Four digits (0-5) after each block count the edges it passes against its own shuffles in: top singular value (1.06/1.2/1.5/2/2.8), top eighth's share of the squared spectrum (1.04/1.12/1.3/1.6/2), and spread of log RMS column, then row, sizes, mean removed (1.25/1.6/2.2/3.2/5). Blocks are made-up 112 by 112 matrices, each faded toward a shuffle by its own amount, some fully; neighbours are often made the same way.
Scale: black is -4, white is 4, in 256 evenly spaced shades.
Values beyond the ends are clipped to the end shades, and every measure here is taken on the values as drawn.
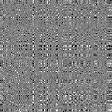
5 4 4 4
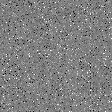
3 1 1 0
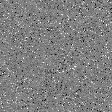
2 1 0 0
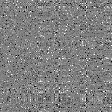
4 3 2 2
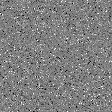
3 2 0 0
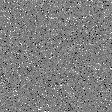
2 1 0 0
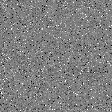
3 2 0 0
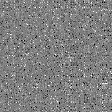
4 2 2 1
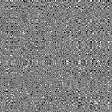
5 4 3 3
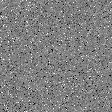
2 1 0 0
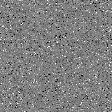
3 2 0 1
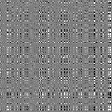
5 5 4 4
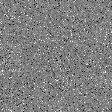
3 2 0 0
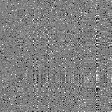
5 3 3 2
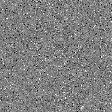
3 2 1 0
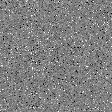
2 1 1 0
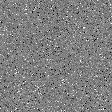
0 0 0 0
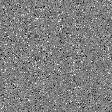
3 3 1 1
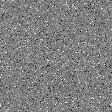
2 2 0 0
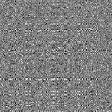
5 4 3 3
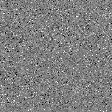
3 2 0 1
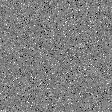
0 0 0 0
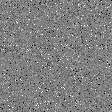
2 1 0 1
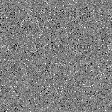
3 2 0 2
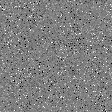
2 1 0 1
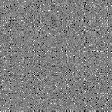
4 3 2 2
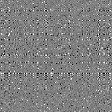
5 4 3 3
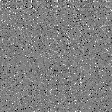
3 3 1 1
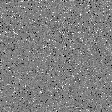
3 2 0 0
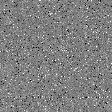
3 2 1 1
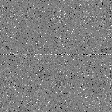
4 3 1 1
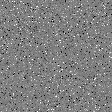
0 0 0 0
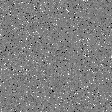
0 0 0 0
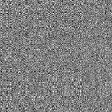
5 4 3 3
